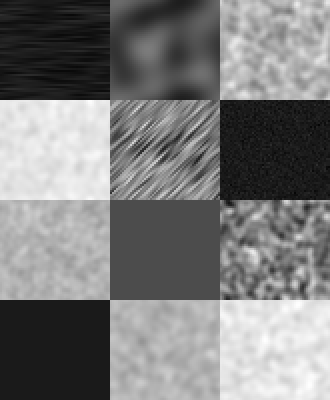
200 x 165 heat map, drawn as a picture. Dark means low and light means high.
It is made of 4 by 3 panels. Panel 1,1: very low, streaked across, faint in contrast. Panel 1,2: low, smooth. Panel 1,3: high, blotchy. Panel 2,1: very high, blotchy, faint in contrast. Panel 2,2: middling, slanting up to the right, strong in contrast. Panel 2,3: very low, fine-grained, faint in contrast. Panel 3,1: high, blotchy, faint in contrast. Panel 3,2: low, flat. Panel 3,3: middling, blotchy, strong in contrast. Panel 4,1: very low, flat. Panel 4,2: high, blotchy, faint in contrast. Panel 4,3: very high, blotchy, faint in contrast.
